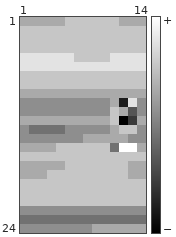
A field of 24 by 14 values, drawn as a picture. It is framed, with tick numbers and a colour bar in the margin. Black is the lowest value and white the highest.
Overall the values sit about 70% of the way up the scale. An odd patch, rougher than its surroundings, sits in the middle right. The middle right is the roughest part. The grain runs across in streaks.
